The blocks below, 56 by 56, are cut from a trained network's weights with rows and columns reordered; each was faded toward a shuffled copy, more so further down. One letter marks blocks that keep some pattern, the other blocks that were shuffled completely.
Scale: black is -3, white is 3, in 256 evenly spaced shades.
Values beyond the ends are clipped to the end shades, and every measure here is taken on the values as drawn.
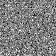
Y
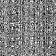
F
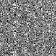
F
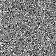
Y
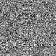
F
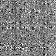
F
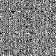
F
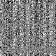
F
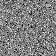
Y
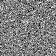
Y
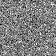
Y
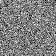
Y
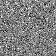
Y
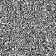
F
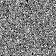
Y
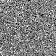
Y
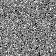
Y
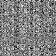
F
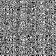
F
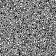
Y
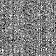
F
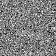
Y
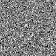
F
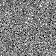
Y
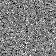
Y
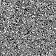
Y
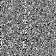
F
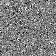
Y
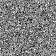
Y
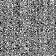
F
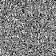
F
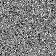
Y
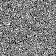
Y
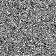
Y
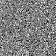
F
